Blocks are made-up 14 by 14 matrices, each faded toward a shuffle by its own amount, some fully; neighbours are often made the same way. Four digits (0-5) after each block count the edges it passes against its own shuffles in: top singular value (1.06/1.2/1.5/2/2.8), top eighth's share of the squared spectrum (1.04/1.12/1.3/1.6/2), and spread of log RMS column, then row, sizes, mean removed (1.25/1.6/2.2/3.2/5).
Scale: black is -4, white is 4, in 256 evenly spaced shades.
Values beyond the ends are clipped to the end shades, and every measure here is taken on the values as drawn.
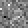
0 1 0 0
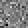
0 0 0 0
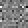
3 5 1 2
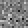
0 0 0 0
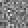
2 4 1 0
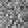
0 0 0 0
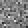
0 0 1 0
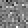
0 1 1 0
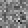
1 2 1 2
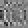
3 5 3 2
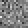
0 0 0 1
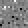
0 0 0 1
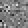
1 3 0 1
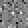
0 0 0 0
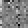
1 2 2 0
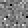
0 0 0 0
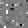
1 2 0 0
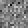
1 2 0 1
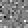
0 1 0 0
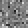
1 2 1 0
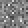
1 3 0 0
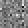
2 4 1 0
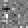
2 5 1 1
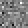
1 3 1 2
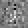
2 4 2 0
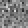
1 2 1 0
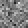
0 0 0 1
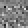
1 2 0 2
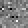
1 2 0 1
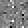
1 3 1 0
